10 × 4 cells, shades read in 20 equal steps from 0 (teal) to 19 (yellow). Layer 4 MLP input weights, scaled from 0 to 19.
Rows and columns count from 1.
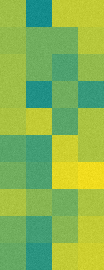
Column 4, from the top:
15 14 11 3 13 13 19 13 15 16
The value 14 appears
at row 2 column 4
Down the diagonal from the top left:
12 8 5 3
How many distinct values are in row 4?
4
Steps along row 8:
down down up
